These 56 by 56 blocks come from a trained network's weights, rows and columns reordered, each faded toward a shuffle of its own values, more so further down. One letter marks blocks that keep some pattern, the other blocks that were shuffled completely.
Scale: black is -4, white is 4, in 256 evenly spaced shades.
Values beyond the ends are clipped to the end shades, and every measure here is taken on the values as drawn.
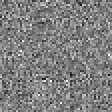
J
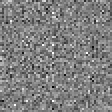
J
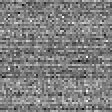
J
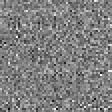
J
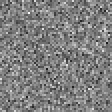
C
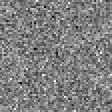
C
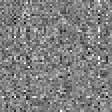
J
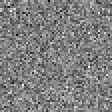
C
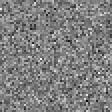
C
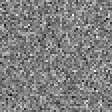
C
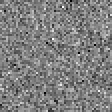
C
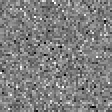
C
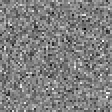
C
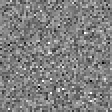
C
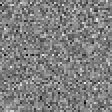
J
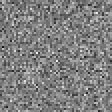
J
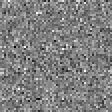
J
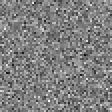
C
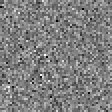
C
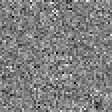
J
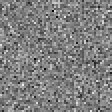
C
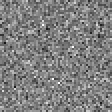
C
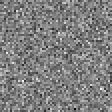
C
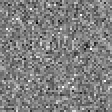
J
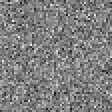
C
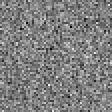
J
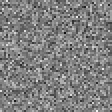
C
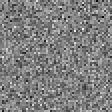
C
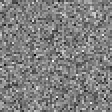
C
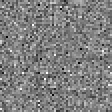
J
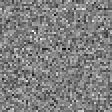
J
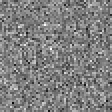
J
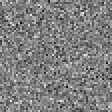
C
